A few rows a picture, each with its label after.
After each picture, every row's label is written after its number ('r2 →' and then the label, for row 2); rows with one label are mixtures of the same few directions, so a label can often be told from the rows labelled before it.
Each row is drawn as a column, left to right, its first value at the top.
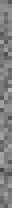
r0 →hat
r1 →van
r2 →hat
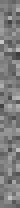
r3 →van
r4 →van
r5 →van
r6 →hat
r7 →van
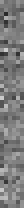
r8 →hat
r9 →van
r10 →van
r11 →van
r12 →hat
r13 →van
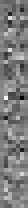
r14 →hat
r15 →hat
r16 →van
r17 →van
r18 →hat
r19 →van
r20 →van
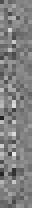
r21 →hat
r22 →hat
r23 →van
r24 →hat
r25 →van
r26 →hat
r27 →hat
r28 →van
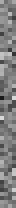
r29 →hat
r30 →hat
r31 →van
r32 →hat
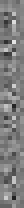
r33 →van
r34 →van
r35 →van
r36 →van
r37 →hat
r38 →hat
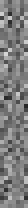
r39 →van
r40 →hat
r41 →van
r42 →hat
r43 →van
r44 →van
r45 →van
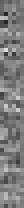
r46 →van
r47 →van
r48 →hat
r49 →van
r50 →hat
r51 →hat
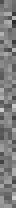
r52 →hat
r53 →van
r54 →van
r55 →van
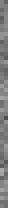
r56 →hat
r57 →hat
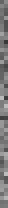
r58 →hat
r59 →van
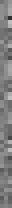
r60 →hat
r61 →van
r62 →van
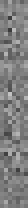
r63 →van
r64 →hat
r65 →van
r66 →van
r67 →hat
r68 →hat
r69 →van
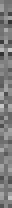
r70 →van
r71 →van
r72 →van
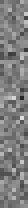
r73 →hat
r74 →van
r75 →van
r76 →hat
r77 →hat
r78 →hat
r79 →van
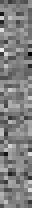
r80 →van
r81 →hat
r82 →hat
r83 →hat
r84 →van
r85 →van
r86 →hat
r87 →hat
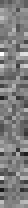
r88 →hat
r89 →hat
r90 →hat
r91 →van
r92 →van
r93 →hat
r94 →hat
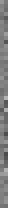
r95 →hat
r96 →hat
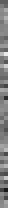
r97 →hat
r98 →hat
